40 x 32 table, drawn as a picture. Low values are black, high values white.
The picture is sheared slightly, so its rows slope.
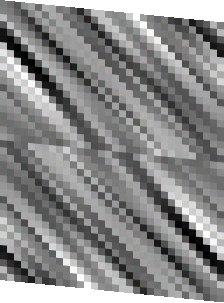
Histogram: bell-shaped. Odd rows or columns: none. Grain: diagonal, down to the right. Slope: none. Average level on the scale: 50%. Symmetry: a half turn.
